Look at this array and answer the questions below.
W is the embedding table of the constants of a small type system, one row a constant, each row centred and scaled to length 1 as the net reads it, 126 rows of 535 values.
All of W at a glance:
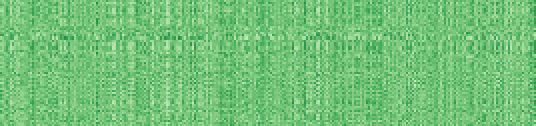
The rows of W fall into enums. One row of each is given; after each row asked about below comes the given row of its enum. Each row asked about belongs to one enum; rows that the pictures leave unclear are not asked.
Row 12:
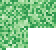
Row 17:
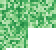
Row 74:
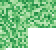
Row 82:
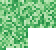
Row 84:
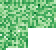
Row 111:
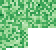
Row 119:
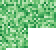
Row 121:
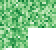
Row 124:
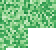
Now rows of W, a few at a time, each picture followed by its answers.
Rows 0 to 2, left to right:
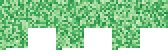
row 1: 82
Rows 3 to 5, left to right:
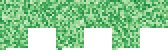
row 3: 124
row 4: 12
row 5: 74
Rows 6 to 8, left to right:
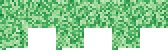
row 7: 82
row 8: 82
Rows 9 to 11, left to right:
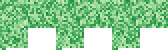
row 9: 12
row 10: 82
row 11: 82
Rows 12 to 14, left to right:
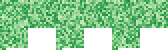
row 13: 124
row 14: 82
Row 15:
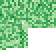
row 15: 111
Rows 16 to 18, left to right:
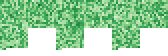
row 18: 124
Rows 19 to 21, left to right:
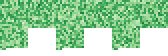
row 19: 111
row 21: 12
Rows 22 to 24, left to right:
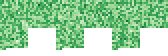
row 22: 111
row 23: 124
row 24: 84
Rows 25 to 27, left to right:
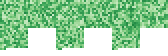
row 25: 124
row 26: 12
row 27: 17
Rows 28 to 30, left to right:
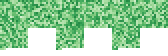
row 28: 74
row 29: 17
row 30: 82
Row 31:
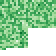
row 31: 111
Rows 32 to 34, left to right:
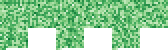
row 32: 84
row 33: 121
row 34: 74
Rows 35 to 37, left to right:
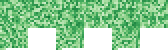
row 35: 74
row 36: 17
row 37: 17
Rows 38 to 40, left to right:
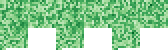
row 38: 17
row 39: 17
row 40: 111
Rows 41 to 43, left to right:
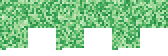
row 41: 12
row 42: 124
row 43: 82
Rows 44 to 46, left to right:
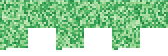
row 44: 124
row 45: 82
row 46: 12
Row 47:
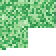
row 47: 12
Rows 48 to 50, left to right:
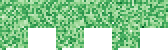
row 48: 12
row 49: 12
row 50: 84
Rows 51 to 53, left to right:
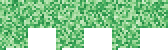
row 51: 82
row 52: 124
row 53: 124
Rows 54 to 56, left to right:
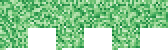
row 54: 74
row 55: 119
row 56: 119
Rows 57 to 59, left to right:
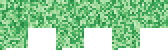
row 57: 17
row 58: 82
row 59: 111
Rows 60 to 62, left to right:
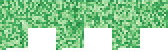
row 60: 111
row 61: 17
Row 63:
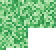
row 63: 82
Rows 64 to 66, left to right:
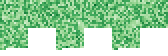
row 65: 111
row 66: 12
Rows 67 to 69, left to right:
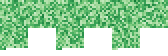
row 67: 82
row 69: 74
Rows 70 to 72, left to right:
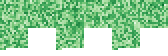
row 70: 124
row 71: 17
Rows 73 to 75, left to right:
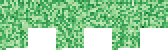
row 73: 111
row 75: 84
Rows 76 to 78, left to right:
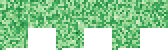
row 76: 17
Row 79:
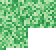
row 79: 82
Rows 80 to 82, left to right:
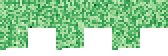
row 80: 84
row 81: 111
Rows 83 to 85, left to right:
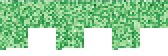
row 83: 82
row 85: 111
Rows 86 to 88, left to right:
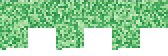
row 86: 12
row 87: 111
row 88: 124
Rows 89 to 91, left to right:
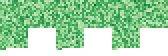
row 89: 82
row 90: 111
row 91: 74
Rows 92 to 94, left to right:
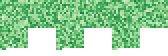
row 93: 124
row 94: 74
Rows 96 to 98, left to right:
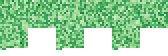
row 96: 111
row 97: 124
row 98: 12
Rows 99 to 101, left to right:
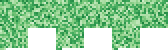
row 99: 74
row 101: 12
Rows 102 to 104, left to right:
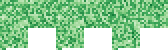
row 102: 12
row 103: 12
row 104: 111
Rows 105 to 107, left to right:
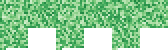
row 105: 124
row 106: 124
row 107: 74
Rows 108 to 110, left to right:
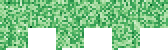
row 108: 84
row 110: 111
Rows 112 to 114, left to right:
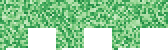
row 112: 124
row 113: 74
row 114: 12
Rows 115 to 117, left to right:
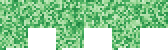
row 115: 82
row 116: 17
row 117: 12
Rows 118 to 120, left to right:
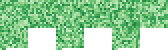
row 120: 17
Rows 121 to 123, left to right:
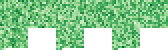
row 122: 124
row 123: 111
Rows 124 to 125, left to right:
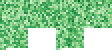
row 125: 121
